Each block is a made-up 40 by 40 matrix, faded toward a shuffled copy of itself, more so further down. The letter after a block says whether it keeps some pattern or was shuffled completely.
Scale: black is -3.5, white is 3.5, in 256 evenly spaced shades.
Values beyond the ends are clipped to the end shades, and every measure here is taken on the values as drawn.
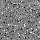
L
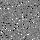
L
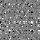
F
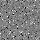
L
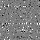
F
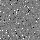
L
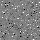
L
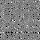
F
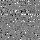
F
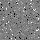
L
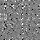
F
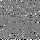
F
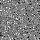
L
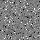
L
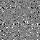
F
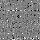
F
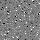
L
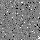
L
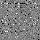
F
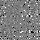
F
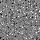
L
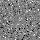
L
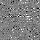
F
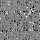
F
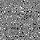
F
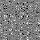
F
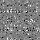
F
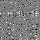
F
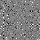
F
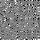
F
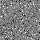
L
